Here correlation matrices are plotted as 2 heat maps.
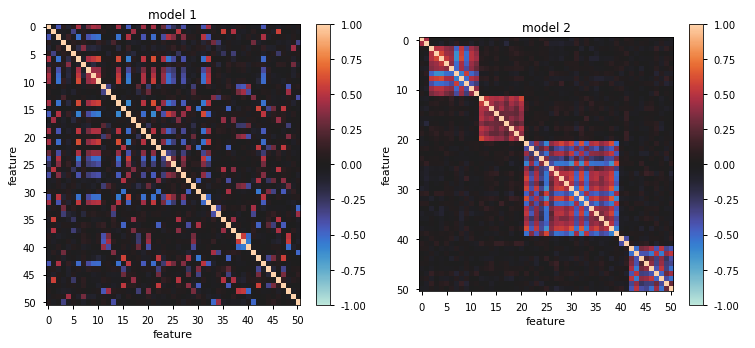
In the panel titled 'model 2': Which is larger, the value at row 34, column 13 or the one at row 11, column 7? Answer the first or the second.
the first
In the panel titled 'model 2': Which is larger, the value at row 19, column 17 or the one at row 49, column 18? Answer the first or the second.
the first
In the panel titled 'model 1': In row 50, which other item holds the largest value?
34
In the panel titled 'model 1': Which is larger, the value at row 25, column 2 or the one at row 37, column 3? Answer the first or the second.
the first
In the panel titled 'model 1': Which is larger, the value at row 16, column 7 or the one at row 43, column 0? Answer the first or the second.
the first
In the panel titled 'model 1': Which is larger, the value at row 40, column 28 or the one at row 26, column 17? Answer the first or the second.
the second
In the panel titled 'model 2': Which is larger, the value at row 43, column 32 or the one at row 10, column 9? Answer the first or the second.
the first
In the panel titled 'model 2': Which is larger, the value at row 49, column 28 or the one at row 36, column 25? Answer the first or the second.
the first
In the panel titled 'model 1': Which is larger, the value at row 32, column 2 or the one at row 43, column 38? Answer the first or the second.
the second
